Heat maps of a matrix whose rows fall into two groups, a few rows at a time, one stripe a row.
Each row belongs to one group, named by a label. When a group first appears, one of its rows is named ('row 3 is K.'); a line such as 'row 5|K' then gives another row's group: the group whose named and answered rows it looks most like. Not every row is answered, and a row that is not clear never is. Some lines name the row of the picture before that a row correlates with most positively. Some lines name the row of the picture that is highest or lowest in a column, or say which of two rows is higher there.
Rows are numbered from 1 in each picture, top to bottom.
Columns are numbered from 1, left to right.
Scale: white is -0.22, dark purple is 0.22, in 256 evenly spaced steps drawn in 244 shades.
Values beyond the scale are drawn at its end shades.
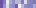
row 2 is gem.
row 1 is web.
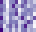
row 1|gem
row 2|web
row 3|gem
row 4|gem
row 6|gem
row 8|gem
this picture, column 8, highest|5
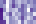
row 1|web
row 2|web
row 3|web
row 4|gem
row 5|web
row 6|web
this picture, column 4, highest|4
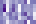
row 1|web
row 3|web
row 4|gem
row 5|gem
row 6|web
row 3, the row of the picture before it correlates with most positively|6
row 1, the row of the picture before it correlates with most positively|3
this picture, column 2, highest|3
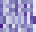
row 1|gem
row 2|gem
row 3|gem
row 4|gem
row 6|web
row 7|gem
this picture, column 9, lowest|8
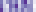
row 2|gem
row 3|gem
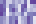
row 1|web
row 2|web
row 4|web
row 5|gem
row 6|gem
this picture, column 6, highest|6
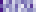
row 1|gem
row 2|gem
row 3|gem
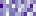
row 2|gem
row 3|gem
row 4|web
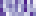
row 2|gem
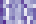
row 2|gem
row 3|web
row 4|web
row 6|web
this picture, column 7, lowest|6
